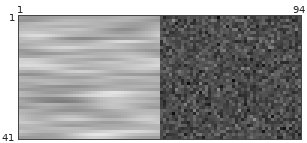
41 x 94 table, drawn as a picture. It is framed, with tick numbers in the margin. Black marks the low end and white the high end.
The table splits into one row of 2 panels. Panel 1,1: high, streaked across. Panel 1,2: low, fine-grained.
